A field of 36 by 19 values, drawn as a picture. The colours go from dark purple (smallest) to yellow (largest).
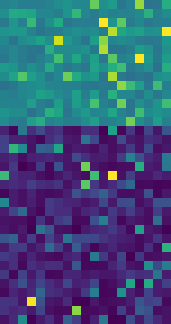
Average level on the scale: 30%. Calmest part: top left. Seam: horizontal, 40% of the way down, the top part higher. Stripes: none.
